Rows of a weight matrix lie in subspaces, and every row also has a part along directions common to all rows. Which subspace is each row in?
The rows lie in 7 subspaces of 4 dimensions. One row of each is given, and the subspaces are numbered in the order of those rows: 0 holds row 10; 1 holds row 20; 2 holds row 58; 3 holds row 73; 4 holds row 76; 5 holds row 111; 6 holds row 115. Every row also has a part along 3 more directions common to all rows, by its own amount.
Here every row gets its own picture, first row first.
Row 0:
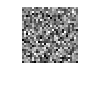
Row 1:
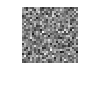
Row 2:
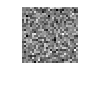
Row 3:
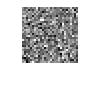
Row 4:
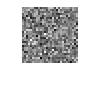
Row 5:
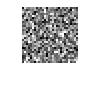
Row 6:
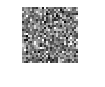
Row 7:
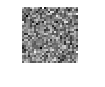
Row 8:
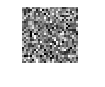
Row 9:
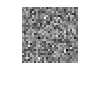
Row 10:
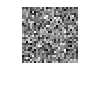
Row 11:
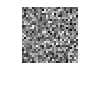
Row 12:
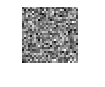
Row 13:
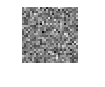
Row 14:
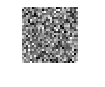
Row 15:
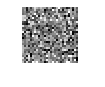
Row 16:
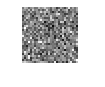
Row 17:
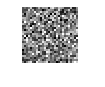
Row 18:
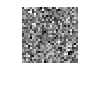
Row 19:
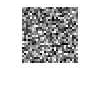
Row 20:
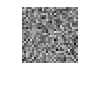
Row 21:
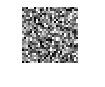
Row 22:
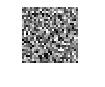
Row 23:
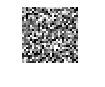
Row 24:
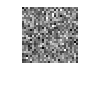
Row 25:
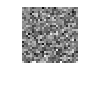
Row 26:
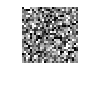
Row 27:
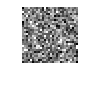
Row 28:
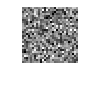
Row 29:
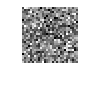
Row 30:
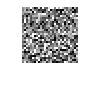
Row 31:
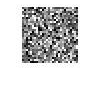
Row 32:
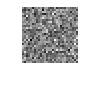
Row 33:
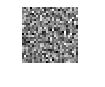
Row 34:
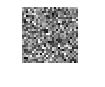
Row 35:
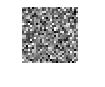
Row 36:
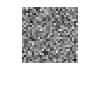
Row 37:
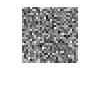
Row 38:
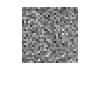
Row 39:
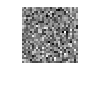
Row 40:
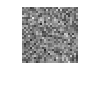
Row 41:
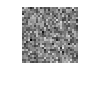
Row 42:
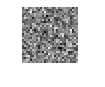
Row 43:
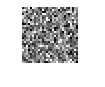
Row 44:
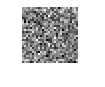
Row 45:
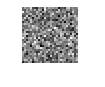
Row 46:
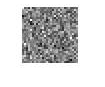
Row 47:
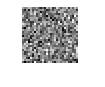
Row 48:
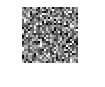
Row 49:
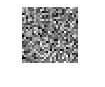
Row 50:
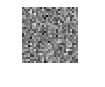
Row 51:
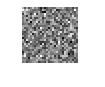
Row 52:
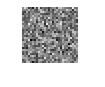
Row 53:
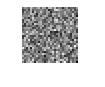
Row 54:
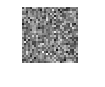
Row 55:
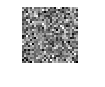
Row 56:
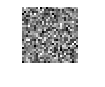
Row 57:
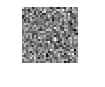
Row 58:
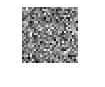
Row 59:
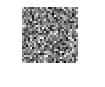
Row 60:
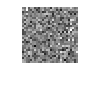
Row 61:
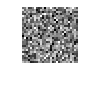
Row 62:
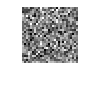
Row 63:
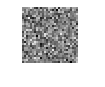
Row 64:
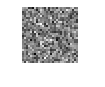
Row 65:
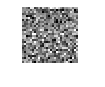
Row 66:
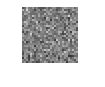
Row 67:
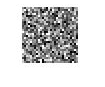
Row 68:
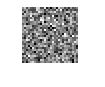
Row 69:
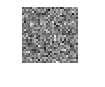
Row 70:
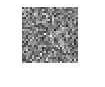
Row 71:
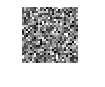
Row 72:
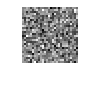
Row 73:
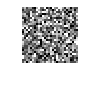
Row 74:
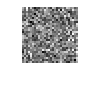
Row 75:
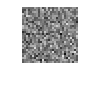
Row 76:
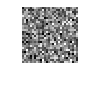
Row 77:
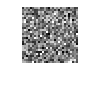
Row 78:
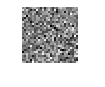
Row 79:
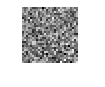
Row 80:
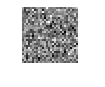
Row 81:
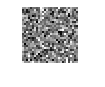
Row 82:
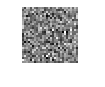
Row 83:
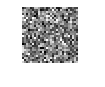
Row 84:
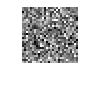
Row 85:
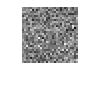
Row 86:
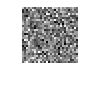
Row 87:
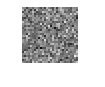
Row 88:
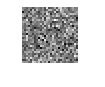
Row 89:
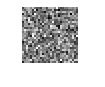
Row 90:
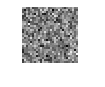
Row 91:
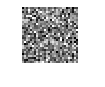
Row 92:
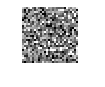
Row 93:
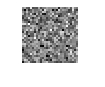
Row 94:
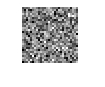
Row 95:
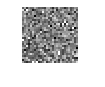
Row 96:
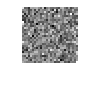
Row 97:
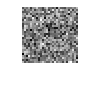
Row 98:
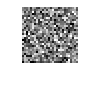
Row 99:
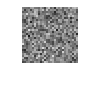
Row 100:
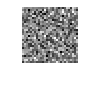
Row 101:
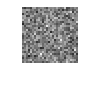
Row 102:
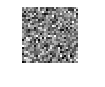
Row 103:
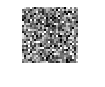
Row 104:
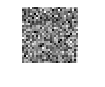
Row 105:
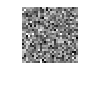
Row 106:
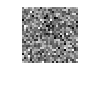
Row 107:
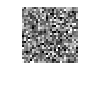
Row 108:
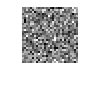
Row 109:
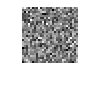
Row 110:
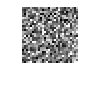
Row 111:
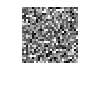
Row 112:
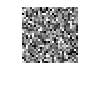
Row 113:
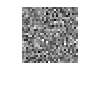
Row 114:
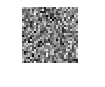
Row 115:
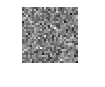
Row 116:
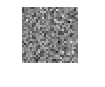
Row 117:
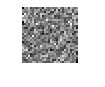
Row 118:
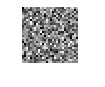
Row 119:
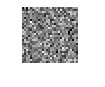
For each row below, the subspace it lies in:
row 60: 2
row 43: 4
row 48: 3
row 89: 6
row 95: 6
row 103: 0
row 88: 6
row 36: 2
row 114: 0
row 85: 6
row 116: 2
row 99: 4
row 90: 4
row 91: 5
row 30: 5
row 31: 3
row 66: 2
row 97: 0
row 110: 5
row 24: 6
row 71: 3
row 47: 0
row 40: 3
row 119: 2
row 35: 4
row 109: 3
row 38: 5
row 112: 4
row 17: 5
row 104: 2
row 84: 6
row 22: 1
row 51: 2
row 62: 2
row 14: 4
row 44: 5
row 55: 4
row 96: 6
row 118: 2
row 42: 0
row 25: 1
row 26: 0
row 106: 0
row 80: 0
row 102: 3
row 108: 5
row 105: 4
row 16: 0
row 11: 5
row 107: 1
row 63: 1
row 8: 2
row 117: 6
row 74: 2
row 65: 5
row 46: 2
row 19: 1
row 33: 1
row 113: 6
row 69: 5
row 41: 3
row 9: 0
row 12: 5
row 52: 3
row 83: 4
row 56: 3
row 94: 4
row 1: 2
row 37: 2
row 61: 3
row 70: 1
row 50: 0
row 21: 3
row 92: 0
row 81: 2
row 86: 6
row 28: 4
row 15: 2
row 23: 5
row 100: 5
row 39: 1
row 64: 3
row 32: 1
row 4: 1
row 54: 1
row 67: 4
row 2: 5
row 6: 6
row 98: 1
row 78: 6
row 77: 4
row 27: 6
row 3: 3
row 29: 0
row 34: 4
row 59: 1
